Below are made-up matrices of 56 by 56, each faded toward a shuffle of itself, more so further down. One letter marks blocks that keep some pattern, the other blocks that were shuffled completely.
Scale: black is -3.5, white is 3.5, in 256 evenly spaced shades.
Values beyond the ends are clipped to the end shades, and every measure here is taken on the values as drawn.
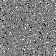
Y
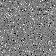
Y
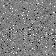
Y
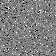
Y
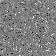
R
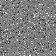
R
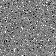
R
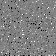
Y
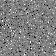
R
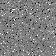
Y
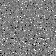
Y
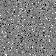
Y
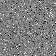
R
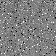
Y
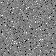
R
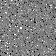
R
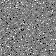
R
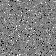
R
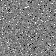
R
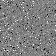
R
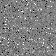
Y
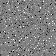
R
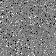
Y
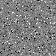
Y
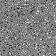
R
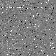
Y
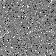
R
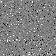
Y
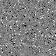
R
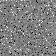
R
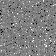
Y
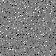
Y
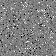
R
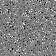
R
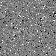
R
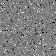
R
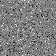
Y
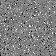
Y
